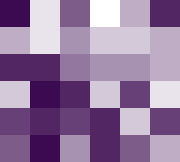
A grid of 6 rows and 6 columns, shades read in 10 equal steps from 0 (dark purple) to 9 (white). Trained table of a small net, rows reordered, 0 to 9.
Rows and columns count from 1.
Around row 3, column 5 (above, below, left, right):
7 2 5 6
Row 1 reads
0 8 3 9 6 1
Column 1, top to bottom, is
0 6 1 7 2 3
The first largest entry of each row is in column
4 2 6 6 5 6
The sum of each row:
27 39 22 25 15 18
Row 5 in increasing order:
1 1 2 2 2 7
